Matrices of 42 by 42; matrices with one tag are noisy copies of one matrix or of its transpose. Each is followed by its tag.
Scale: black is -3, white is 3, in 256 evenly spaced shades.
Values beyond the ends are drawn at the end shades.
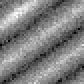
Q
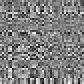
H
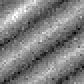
Q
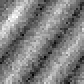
Q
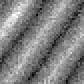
Q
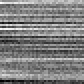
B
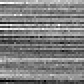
B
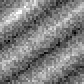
Q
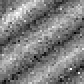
Q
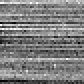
B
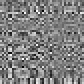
H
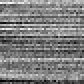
B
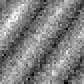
Q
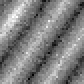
Q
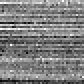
B
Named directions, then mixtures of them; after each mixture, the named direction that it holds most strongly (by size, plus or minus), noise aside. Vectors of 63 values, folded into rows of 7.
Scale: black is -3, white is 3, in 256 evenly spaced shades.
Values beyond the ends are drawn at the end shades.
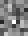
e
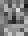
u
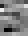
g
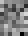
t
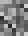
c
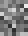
c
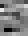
g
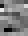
g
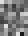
t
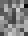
u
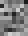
g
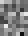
t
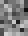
e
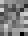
t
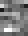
g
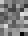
t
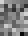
t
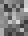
u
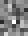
e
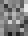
u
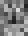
u
